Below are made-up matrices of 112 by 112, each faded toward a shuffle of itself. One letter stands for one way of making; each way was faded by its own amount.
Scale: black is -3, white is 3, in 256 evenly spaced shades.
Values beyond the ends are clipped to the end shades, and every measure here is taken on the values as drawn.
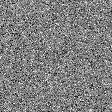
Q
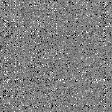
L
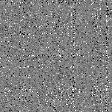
L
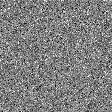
Q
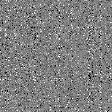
L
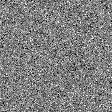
Q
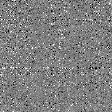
L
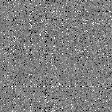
L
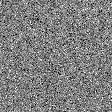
Q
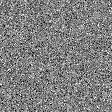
Q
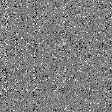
L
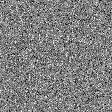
Q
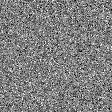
Q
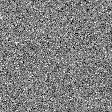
Q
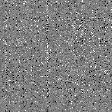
L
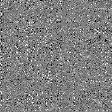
L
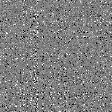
L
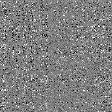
L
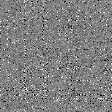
L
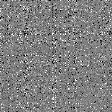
L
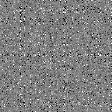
L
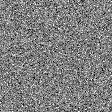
Q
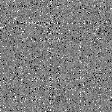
L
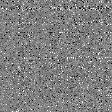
L
